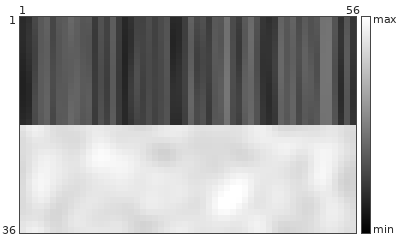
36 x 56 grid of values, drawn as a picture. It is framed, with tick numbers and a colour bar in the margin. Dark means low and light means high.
The table splits into 2 rows of 1 panel. Panel 1,1: low, streaked downward. Panel 2,1: very high, blotchy, faint in contrast.
